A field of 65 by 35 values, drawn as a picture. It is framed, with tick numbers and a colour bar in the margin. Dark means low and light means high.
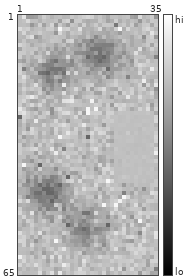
The middle right is the calmest part. There are four dips. Overall the values sit about 70% of the way up the scale. In the middle right lies a patch that is calmer than the rest.
